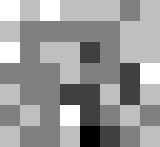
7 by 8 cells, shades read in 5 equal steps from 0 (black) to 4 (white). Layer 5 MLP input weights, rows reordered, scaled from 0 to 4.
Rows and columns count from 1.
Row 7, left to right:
3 2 2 3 0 1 2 3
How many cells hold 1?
7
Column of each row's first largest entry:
1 1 1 8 1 4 1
